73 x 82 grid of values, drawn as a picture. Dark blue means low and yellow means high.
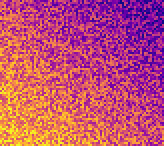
The bottom left is the ninth with the highest average. The field climbs toward the bottom left. On average the colour sits 50% of the way up the scale. The ninth with the lowest average is the top right. There are no regular stripes.
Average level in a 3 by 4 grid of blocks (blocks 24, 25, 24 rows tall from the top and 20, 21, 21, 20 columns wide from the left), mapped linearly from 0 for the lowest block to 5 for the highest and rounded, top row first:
3210
4321
5433
